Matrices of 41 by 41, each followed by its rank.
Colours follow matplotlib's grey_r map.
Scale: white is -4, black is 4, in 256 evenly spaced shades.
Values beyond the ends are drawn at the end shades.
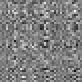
five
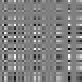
one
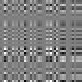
one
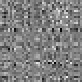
five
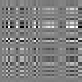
one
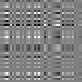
one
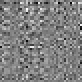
five
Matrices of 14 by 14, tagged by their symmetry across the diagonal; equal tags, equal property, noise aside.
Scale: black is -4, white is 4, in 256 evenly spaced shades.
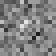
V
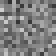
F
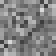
V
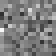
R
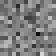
R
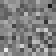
F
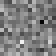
F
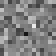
F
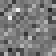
V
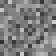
V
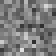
R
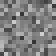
F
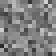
F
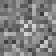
V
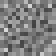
V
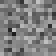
R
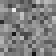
R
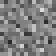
F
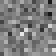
R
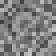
V
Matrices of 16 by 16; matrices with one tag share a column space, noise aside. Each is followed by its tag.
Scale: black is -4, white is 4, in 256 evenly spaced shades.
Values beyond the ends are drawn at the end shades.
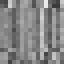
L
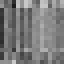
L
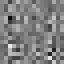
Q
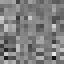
Q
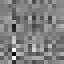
Q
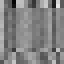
L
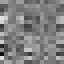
Q
